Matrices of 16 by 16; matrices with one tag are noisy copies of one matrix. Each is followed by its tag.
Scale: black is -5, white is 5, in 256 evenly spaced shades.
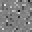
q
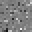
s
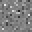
q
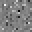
q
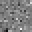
s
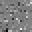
s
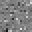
s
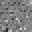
s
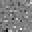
s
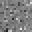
s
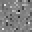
q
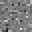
s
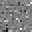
s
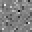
q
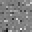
s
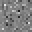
q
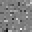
s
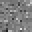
s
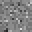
s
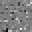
s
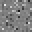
q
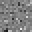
s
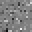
s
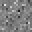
q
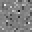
q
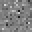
q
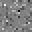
q
